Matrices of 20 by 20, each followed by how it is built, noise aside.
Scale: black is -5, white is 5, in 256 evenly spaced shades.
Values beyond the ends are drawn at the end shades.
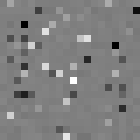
sparse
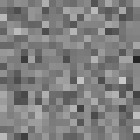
low rank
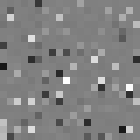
sparse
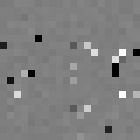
sparse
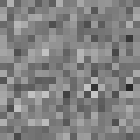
low rank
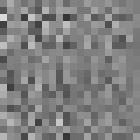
low rank
